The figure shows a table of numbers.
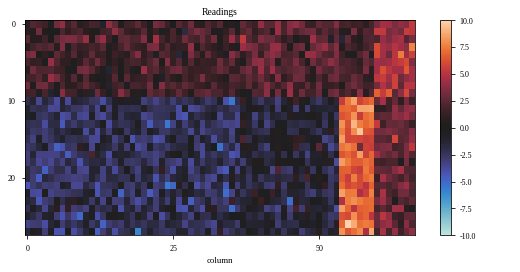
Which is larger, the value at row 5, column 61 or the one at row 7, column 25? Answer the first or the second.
the first
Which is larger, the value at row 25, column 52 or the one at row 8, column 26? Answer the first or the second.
the second
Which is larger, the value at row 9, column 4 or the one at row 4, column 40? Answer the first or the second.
the second
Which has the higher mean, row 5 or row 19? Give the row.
5
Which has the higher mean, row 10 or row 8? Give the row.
8
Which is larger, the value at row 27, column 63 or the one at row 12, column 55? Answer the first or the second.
the second
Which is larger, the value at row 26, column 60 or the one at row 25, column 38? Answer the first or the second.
the first
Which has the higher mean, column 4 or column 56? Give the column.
56
